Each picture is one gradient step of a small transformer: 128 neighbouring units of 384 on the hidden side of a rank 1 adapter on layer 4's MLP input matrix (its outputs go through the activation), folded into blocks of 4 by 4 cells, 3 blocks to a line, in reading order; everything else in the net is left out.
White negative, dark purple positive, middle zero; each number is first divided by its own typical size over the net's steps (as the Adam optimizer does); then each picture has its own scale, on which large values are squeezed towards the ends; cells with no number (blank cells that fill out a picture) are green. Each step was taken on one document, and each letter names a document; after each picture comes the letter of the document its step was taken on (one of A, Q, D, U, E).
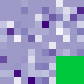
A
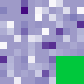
A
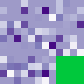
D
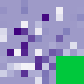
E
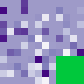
E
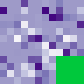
D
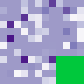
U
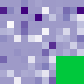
A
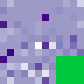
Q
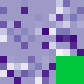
D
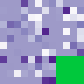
U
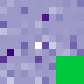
Q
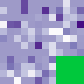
D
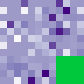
A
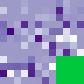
D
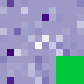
Q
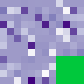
A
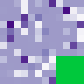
U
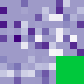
D
